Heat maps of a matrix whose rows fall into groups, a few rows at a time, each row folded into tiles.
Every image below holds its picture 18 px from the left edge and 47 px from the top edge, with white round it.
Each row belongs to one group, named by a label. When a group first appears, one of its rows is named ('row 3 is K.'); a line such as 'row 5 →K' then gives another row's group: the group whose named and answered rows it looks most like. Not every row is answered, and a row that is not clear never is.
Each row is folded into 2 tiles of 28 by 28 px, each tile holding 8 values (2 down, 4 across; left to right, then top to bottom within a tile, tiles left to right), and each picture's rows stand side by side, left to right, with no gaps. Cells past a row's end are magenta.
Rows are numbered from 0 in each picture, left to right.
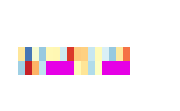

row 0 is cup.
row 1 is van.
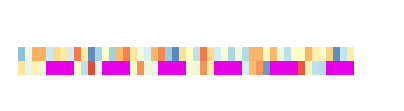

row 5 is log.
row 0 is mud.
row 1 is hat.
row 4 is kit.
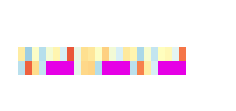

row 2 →cup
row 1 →kit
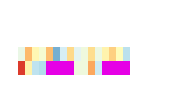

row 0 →log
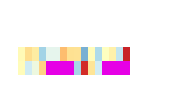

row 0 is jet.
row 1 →cup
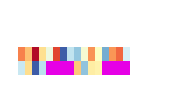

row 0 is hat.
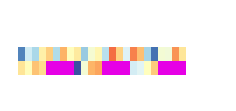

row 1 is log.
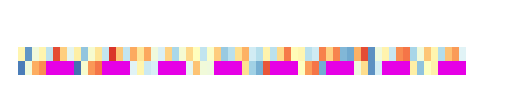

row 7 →mud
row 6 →van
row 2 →hat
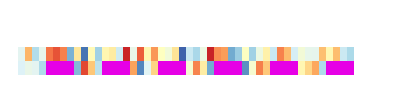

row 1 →cup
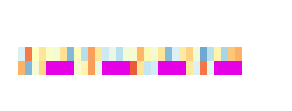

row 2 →log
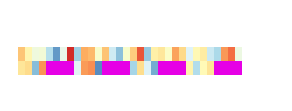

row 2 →van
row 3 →mud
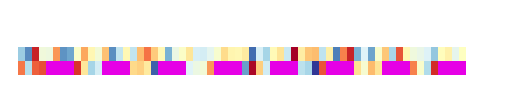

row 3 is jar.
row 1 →log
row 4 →cup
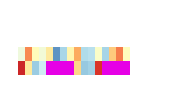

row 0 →log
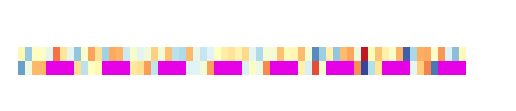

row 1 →mud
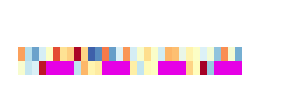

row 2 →mud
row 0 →jar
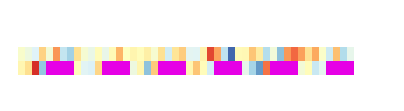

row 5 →hat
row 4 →jet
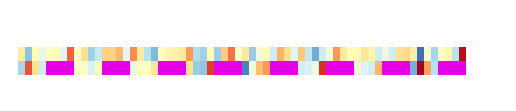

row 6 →jet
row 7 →cup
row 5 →jar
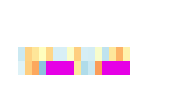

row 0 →kit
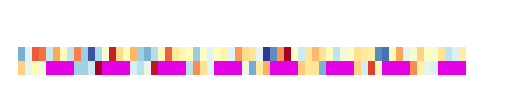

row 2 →jar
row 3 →cup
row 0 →mud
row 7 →log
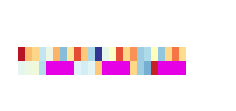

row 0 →hat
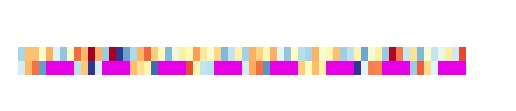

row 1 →hat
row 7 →cup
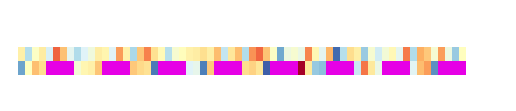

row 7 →kit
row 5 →log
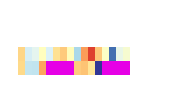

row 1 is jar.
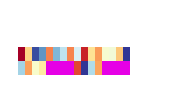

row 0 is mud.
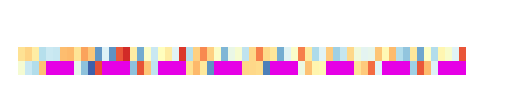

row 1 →jet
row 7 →cup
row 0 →jet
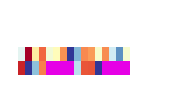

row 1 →kit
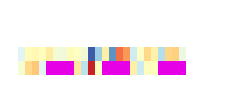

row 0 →kit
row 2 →mud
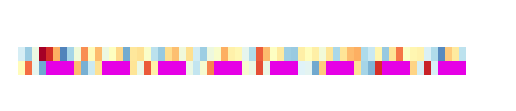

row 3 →jar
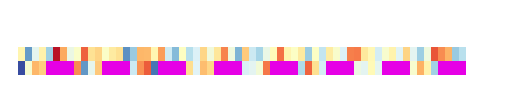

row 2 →kit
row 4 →jar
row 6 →hat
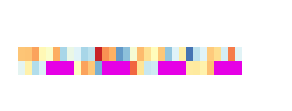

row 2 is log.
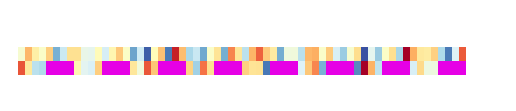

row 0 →log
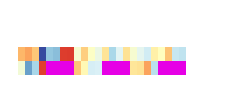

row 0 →jet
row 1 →log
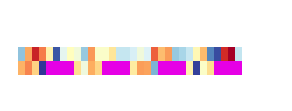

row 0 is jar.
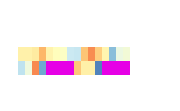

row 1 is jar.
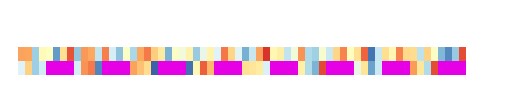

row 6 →van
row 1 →kit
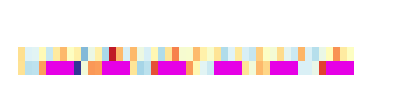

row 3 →log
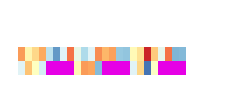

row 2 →hat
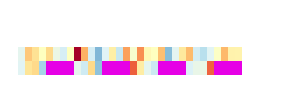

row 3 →jar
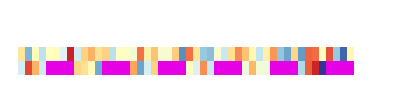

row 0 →cup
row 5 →kit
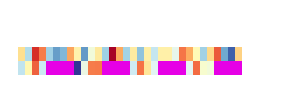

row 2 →cup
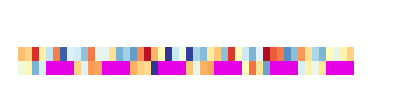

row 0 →hat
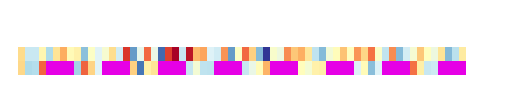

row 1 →cup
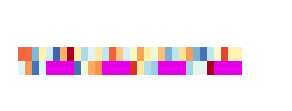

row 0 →van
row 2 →log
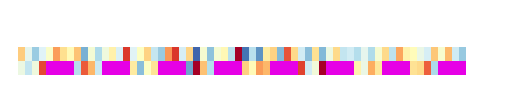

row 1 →cup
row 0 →jar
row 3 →cup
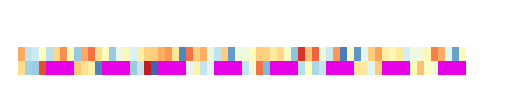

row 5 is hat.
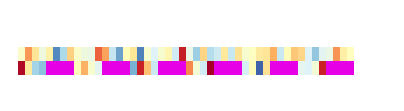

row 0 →log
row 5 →jar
